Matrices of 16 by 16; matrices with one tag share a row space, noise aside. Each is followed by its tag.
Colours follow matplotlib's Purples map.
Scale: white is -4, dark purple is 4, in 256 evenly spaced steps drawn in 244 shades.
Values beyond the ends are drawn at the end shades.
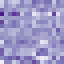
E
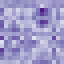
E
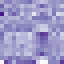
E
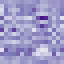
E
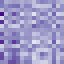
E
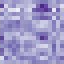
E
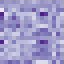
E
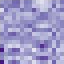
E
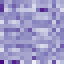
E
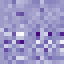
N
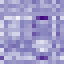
E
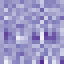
N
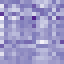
E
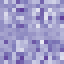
N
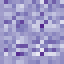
N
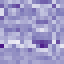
E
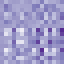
N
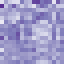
E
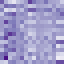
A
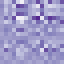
N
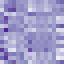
A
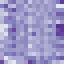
A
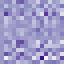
N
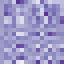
N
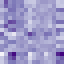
A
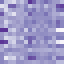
A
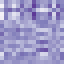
E
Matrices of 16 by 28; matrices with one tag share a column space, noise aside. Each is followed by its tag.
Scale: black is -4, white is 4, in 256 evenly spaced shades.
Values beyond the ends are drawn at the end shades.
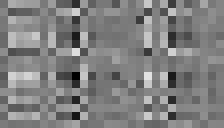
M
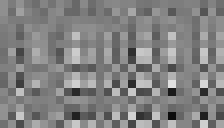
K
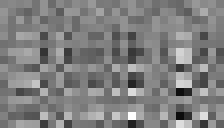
K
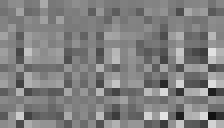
K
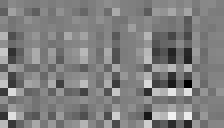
K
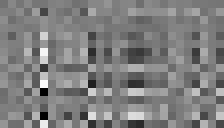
K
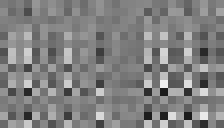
K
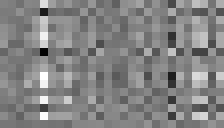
M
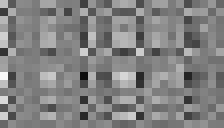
M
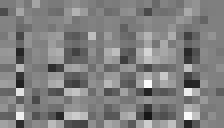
K
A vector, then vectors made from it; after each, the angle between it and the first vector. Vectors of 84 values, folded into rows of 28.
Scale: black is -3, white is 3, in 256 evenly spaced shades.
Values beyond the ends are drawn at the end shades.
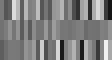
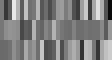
nearly parallel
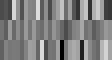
nearly parallel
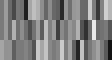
partly opposed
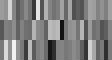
orthogonal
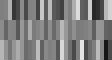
nearly opposite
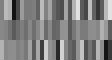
nearly opposite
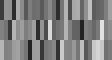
partly opposed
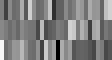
partly opposed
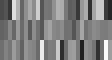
nearly parallel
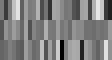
nearly parallel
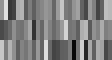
partly opposed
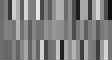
nearly parallel
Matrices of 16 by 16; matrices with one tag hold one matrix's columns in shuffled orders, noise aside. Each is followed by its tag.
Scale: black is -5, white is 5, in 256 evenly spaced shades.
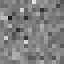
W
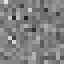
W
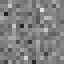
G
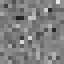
W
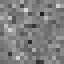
G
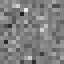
G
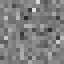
W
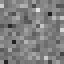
G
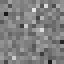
G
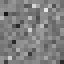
G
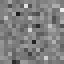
G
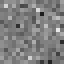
G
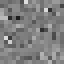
W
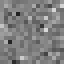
G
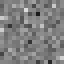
G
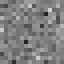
G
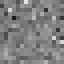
W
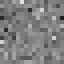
W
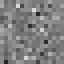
G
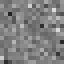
G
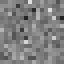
W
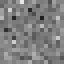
W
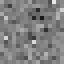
W
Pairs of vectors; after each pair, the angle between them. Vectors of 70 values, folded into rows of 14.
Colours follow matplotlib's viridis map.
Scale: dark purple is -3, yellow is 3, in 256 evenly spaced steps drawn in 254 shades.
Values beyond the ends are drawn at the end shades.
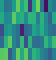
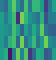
partly aligned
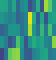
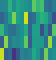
partly opposed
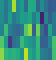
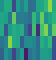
nearly opposite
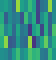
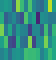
nearly parallel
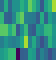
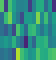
nearly opposite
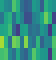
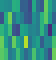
nearly parallel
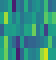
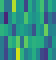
nearly opposite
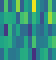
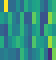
partly aligned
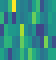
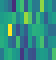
partly opposed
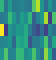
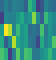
orthogonal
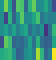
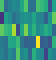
orthogonal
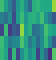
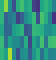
orthogonal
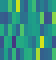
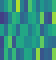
nearly parallel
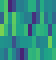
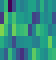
nearly parallel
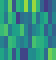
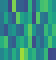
nearly opposite
